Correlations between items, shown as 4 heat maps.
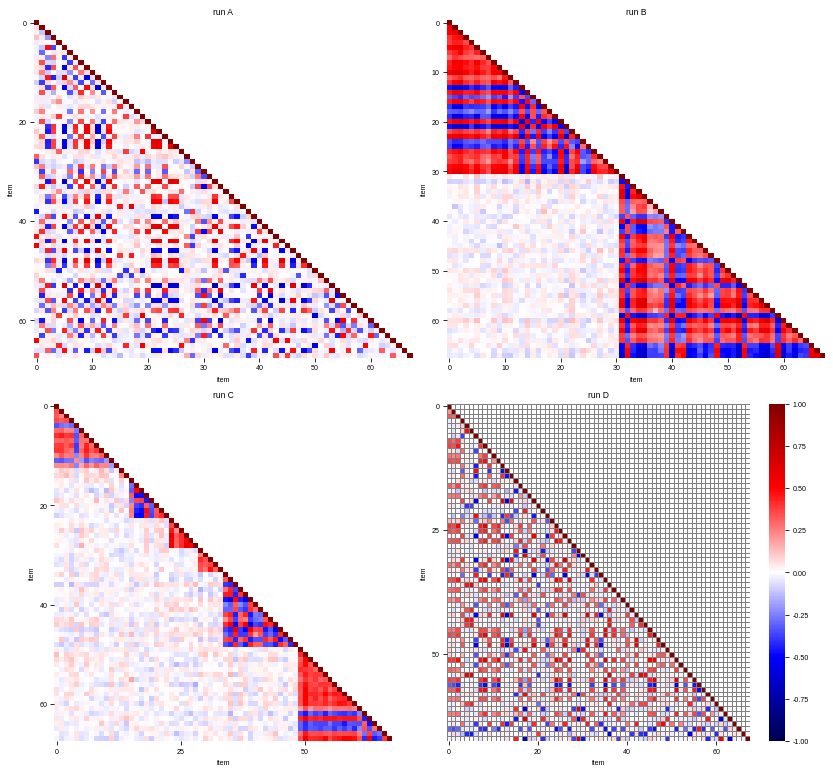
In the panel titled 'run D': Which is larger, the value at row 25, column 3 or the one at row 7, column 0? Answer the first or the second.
the second
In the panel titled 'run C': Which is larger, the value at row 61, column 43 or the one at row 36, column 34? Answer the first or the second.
the first
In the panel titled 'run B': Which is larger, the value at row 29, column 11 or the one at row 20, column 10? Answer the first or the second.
the second
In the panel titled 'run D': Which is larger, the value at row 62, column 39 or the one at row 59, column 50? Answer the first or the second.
the first
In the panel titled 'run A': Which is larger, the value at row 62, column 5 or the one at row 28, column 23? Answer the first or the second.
the first
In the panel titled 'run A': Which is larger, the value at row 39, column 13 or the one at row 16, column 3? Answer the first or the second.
the second
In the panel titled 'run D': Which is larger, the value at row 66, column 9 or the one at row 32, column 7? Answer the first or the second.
the second
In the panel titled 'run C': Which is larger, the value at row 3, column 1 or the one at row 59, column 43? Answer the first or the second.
the first
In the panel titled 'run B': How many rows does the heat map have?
68
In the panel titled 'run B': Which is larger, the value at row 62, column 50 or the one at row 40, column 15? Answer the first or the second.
the first
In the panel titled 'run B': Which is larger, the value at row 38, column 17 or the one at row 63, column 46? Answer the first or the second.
the second
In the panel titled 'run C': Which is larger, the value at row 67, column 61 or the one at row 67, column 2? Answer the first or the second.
the first
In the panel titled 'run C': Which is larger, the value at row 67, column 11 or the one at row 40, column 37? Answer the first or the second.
the first
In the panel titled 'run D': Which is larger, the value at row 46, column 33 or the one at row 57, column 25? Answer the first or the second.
the second
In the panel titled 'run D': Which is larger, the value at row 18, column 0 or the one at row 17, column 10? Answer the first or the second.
the first
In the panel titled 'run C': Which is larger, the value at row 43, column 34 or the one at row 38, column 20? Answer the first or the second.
the first
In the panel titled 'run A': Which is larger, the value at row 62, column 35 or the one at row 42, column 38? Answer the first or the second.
the second
